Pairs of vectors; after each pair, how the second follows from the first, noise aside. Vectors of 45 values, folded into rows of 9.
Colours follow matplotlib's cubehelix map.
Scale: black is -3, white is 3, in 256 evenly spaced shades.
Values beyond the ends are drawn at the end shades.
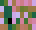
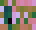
copied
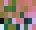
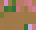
partly zeroed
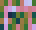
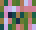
copied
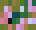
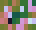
copied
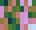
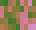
shrunk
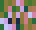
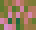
shrunk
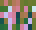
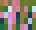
copied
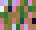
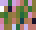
copied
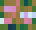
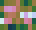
copied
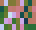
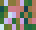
copied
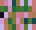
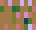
partly zeroed
